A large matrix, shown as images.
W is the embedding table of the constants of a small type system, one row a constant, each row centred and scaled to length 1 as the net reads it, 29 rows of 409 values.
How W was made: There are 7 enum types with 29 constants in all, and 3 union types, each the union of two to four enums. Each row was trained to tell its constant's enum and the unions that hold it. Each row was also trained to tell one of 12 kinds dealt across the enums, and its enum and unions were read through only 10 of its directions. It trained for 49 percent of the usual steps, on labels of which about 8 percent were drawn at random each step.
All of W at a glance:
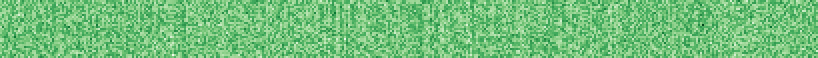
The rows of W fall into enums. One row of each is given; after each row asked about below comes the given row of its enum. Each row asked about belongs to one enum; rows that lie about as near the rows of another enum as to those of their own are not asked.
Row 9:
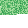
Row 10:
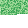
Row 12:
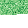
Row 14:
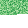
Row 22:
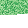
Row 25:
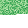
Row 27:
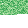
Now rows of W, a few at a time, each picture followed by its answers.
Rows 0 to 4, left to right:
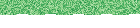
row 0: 10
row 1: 10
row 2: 9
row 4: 14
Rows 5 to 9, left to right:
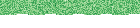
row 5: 9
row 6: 14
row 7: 25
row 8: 25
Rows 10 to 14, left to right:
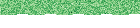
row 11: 9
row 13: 25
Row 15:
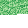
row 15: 25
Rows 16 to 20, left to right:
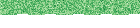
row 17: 10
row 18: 22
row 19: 12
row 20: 12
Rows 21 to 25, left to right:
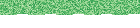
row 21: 10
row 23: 14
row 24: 22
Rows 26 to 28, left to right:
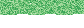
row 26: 25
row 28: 9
